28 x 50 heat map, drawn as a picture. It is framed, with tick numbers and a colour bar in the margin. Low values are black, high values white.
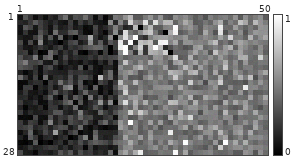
Overall the values sit about 40% of the way up the scale. A vertical seam about 40% of the way across splits the table, and the right part is higher. The top middle is the roughest part. In the top middle lies a patch that is rougher than the rest. There are no regular stripes.
